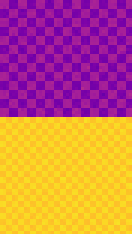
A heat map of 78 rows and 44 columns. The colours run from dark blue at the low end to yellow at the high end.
It is made of 2 by 1 panels. Panel 1,1: low, checkered. Panel 2,1: very high, checkered, faint in contrast.
